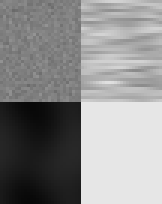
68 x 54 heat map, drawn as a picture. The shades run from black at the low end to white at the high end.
It is made of 2 by 2 panels. Panel 1,1: middling, fine-grained, faint in contrast. Panel 1,2: high, streaked across. Panel 2,1: very low, smooth, faint in contrast. Panel 2,2: very high, flat.
